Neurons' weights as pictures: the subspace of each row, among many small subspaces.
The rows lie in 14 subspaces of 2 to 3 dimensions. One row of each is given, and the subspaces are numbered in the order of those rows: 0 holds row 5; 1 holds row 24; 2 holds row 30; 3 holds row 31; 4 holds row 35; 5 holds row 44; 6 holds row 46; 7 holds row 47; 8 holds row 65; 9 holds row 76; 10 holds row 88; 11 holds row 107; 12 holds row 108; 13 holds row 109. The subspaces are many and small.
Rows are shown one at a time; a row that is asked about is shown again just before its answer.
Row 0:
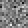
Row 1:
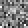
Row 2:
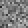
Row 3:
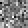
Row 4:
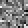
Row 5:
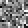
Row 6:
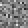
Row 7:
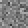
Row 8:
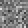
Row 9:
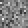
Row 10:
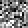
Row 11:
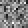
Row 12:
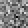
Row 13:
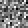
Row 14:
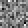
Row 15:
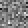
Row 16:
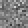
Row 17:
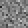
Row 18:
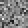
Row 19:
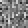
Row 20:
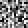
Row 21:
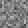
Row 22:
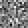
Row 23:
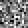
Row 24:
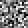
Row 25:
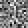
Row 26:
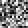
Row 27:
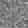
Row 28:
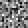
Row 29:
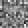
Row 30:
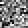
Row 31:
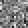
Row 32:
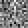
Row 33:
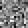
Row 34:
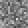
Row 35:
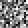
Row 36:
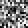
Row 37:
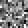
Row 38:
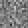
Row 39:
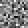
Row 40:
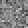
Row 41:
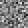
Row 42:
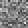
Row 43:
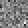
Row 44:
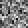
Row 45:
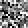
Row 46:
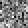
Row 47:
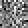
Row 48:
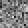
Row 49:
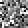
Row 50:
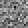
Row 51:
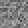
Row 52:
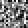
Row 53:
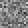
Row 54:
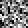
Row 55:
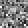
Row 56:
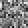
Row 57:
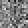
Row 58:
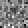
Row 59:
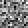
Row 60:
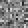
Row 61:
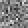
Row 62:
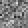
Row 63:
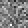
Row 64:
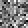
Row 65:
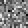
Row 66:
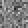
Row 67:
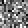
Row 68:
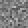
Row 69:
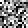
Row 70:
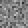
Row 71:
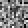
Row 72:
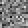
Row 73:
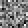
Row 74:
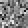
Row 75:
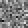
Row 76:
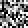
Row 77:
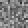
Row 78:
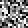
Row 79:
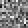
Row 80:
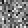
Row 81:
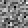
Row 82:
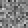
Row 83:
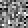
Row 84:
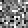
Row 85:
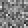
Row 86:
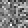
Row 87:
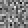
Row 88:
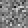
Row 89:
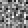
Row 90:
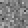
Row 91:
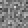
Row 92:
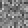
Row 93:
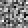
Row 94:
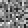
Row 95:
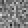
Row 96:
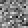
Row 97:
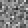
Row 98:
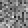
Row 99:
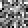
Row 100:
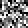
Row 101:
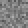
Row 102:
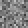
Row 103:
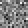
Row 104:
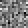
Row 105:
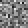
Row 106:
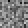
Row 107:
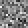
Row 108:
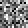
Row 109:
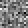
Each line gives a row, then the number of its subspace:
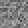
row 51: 12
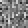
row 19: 13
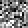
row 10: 2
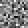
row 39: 3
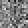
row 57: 7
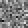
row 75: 0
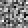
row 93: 12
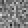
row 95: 8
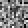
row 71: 9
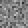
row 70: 3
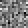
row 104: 13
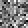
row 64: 7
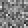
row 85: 9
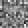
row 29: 9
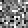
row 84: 3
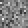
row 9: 6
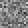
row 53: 13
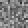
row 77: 9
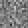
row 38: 7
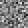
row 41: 1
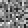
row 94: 0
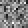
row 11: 12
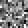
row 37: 0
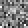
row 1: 11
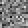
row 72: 2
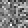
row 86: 7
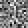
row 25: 8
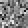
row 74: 2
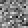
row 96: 2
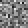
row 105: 3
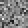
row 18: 2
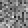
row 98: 6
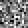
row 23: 3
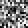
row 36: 11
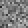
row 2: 11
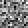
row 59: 4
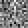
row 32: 8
